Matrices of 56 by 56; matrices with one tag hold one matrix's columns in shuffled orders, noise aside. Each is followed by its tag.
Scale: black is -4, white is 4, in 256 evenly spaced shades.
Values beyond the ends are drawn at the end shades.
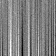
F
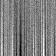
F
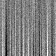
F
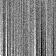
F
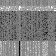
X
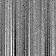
F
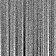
F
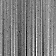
F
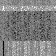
X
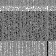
X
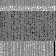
X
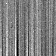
F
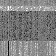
X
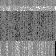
X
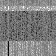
X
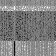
X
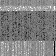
X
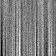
F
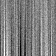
F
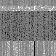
X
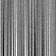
F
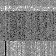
X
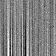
F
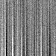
F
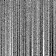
F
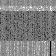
X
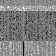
X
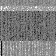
X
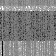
X
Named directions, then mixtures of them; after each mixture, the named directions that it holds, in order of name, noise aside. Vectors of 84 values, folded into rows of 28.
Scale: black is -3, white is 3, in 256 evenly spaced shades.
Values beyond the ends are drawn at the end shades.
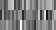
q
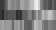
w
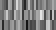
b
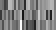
b, q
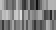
b, w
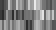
b, w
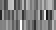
q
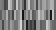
b, q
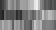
w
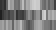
q, w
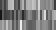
q, w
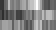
w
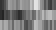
w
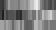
w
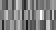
b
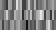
b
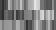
b, w
